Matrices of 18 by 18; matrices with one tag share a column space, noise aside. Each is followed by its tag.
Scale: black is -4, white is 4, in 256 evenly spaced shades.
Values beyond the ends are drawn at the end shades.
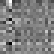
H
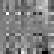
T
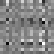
H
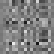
H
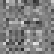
H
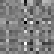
H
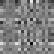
H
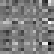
H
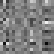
H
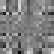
T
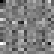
H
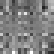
T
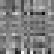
T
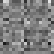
H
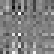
T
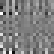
T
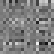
H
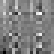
T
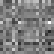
H
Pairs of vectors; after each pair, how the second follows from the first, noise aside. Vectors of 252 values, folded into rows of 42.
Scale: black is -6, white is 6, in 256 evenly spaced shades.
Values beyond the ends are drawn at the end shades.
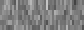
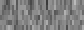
negated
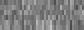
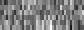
scaled up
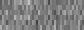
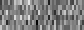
scaled up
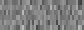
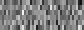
scaled up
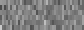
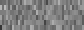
negated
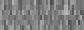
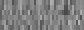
negated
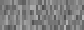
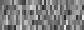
scaled up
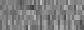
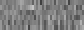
negated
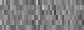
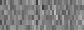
negated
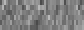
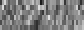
scaled up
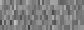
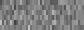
negated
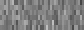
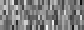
scaled up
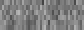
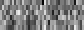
scaled up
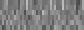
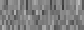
negated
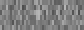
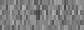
negated
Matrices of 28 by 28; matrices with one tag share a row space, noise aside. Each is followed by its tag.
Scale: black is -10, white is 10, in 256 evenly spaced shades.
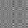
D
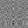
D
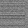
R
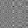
D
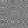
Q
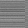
R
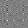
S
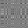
Q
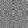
D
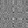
D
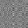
D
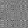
Q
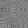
Q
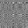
D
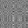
D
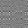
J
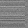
R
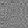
Q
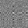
D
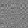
Q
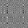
S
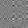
D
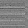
R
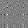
S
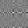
D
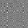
S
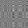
D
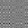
J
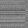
R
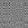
J
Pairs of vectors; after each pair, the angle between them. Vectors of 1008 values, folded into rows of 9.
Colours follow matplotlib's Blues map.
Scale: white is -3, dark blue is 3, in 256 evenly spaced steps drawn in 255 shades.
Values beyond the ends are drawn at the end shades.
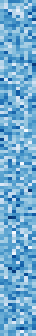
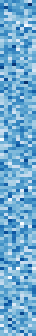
partly opposed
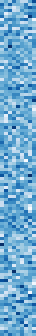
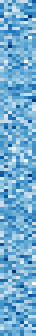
nearly parallel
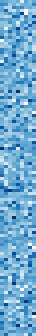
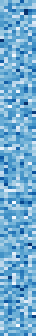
nearly opposite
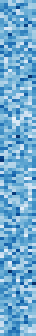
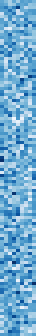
nearly parallel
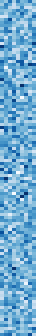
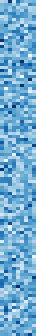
partly aligned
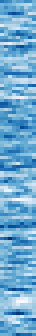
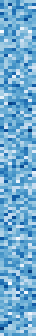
orthogonal
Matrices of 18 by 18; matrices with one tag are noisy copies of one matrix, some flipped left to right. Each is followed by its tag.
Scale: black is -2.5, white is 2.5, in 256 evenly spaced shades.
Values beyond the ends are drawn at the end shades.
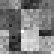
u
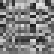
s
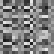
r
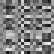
r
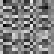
r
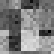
u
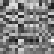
s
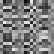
r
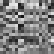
s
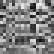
s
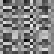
r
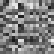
s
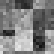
u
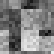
u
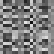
r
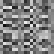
r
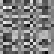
r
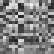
s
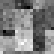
u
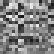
s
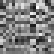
s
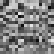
s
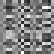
r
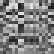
s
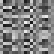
r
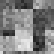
u
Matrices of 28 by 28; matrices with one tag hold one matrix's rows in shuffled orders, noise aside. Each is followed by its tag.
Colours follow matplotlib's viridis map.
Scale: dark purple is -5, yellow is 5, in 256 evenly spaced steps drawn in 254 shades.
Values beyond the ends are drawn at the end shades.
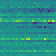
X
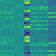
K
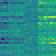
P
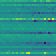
X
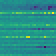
X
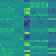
K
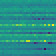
X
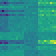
P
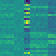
K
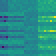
P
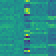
K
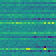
X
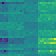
P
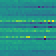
X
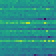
X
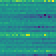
X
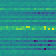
X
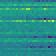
X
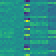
K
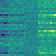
P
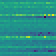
X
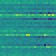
X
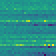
X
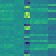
K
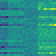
P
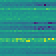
X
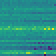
X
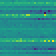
X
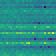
X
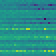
X
